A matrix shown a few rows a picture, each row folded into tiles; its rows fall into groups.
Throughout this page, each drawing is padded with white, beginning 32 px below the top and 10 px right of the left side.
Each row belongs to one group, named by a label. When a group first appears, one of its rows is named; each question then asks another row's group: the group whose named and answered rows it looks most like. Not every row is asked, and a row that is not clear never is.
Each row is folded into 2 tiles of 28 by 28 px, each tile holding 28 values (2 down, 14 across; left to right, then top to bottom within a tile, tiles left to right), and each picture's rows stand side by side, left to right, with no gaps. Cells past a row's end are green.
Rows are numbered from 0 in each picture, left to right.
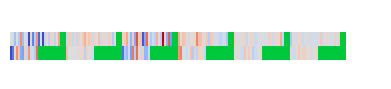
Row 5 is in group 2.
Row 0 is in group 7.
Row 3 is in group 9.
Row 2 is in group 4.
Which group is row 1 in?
9
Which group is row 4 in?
4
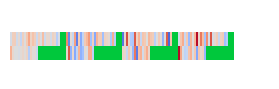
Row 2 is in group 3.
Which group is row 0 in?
9
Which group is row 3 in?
9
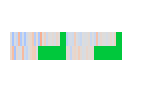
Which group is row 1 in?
2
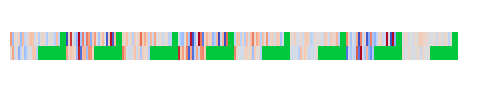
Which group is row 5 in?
4
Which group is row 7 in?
9
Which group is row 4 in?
9
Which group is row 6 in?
4
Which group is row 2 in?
9
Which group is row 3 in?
3
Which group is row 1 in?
3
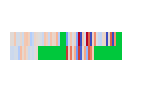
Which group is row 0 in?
4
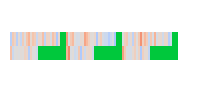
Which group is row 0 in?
9
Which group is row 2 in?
9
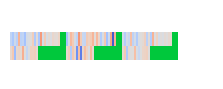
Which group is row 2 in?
2
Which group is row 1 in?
3
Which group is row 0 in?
2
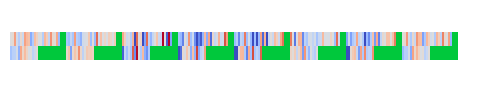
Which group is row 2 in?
4
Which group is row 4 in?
7
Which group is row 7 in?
4
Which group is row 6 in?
7
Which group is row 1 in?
2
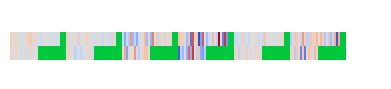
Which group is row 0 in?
9
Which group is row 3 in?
4
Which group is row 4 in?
2
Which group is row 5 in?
3
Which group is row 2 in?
2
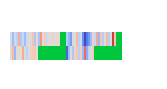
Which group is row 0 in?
2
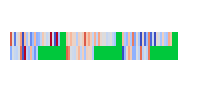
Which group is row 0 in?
4
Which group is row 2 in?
7
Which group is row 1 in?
9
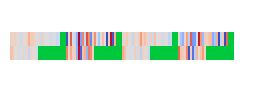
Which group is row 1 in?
3
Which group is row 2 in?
9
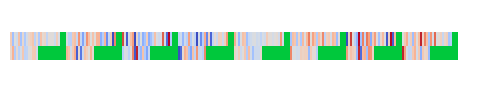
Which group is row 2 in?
4
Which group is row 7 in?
9
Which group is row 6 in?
3
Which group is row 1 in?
3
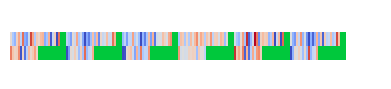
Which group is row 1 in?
7
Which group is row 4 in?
3
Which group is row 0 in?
3
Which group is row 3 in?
9
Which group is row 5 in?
7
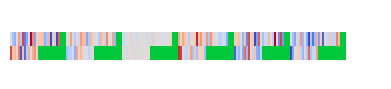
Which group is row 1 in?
4
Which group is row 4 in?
4
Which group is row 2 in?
2
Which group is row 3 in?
9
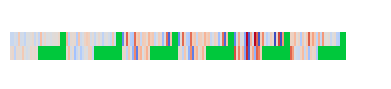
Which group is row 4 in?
3
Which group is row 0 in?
2
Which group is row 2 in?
3
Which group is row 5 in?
9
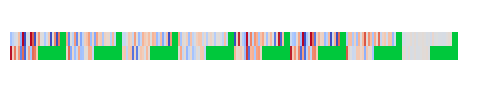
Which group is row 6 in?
9
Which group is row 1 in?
2
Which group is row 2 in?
3
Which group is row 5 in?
3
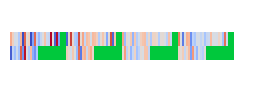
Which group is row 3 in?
4
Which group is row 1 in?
3
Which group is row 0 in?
4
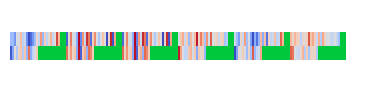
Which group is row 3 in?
9
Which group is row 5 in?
9
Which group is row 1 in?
3
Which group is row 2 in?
3
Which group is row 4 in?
7
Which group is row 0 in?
7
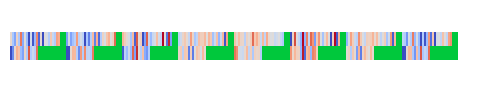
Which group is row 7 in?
7
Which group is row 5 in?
3
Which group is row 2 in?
4
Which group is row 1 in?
7
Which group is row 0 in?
7
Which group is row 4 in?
9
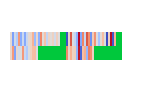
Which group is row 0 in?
2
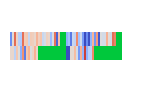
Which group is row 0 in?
3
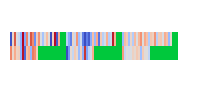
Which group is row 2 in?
9
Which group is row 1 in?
7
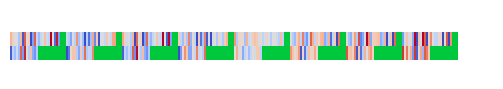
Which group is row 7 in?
3
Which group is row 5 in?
3
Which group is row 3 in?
7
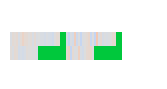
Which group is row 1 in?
2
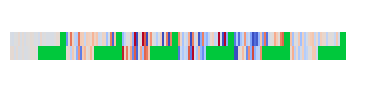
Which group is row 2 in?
3
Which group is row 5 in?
2
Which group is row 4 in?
7
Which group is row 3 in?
4
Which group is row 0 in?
2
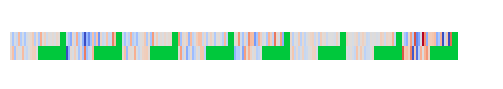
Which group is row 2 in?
2
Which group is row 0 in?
2
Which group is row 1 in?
7
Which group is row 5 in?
2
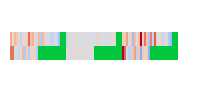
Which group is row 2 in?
9
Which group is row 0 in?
9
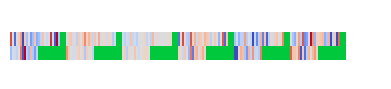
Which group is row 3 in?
3
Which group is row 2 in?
2
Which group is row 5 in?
3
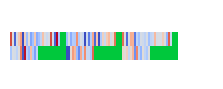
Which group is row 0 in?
4
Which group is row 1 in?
7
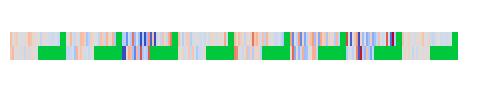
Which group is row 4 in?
9
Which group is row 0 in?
9
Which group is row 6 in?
4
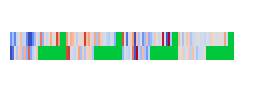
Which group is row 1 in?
9
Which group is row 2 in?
4
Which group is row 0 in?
7
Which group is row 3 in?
4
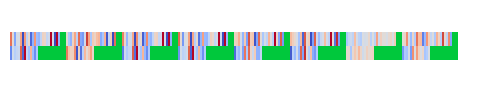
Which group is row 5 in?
4
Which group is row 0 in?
4
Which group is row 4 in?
4
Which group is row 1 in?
3
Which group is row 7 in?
4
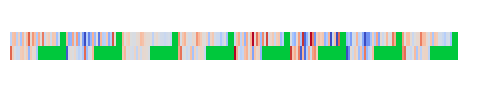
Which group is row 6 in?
7
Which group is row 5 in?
3
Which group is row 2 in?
9
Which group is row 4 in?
9
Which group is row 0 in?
9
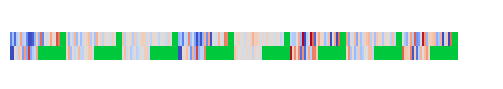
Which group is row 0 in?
7
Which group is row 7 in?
3
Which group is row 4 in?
9
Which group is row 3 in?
7
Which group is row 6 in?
2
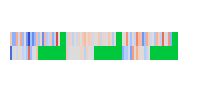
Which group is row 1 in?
9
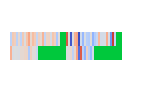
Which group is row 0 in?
9
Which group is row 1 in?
4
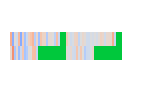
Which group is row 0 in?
2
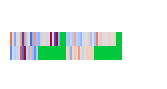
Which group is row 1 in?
2
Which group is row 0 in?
4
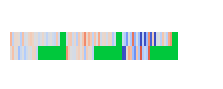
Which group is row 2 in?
7
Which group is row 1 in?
9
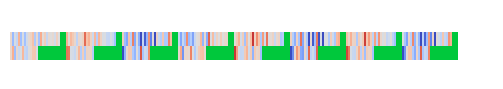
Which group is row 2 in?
7
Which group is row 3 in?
2
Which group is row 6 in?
9
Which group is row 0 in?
2
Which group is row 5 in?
7
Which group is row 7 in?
7
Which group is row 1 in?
9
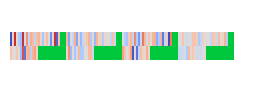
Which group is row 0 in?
3
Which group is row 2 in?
3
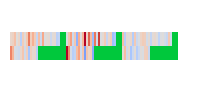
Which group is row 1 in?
9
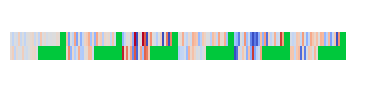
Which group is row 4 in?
7
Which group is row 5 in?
3
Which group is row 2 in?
3
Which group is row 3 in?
4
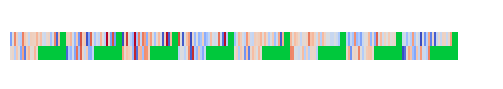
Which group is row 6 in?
2
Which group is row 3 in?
4
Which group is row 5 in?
9
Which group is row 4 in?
3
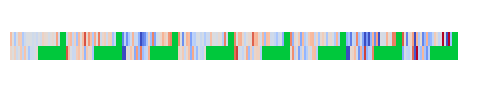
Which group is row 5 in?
2
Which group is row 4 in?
9
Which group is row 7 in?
4
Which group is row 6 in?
7
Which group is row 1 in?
9
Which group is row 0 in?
4
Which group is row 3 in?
4
